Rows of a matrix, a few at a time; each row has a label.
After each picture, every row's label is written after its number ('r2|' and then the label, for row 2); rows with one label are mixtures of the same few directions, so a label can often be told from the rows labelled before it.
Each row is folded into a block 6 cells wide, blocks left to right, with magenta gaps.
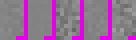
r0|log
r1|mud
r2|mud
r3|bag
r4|log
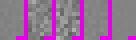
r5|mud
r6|bag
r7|mud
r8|mud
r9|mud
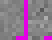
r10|bag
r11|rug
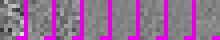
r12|log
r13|bag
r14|mud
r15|mud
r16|mud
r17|mud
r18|mud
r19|rug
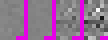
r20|log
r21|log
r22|rug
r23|rug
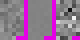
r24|bag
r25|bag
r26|rug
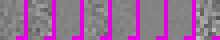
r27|mud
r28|log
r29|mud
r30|log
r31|log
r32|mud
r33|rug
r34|mud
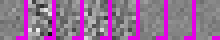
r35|rug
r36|log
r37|mud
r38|mud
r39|mud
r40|bag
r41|rug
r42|bag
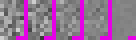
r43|mud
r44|bag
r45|bag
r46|rug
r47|log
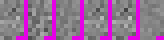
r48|rug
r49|mud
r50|mud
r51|rug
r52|rug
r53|log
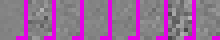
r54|log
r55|rug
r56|log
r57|rug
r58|rug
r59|rug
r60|mud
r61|log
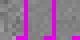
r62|bag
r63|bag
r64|rug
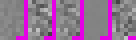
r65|mud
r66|log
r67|log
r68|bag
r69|bag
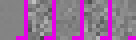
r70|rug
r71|bag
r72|rug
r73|bag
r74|mud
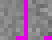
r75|mud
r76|log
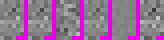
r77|rug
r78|rug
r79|log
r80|rug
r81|mud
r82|rug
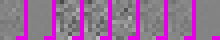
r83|rug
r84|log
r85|bag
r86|bag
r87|rug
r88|bag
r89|bag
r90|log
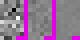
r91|rug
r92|bag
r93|bag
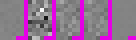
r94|bag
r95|rug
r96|bag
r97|bag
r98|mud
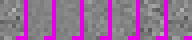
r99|rug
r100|mud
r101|log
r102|bag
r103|log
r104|log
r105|rug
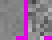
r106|bag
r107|bag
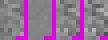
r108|log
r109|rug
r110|log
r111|log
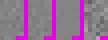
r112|rug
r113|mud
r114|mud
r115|bag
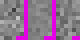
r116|rug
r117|log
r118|mud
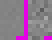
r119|rug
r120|rug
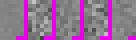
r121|log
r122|bag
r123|mud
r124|log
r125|log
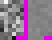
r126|bag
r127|log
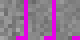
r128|mud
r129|bag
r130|bag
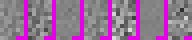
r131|mud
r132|mud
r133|rug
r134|mud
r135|mud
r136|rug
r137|rug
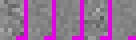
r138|log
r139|log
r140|mud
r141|rug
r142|log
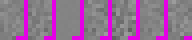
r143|bag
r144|mud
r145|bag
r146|log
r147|mud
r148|log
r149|bag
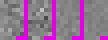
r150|log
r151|rug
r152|mud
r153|bag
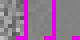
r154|mud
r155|bag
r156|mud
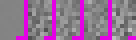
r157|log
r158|mud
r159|mud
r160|bag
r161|mud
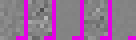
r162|mud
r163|rug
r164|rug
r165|rug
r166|mud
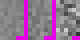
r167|mud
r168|mud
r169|log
